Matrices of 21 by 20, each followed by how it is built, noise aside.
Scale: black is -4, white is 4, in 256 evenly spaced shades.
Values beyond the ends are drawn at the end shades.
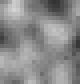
smooth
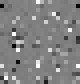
sparse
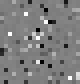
sparse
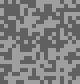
noise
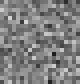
noise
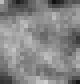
smooth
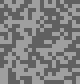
noise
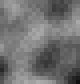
smooth
